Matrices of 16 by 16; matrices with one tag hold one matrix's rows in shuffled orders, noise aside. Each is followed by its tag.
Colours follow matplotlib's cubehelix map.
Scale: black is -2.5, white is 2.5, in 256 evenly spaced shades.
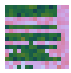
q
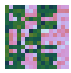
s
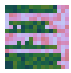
q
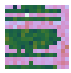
q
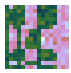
s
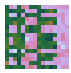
s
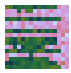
q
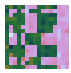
s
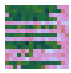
q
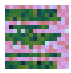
q
